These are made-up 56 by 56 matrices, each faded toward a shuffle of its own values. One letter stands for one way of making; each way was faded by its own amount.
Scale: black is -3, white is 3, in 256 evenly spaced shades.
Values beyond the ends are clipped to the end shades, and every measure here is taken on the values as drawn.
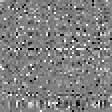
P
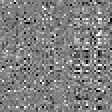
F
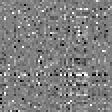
P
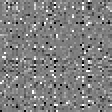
F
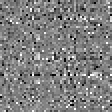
P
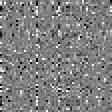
F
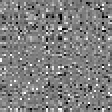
F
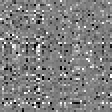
F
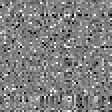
P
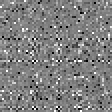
P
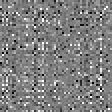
F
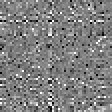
F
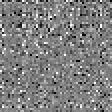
P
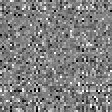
P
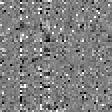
F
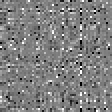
F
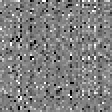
F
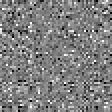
P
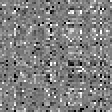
F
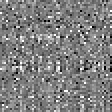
P
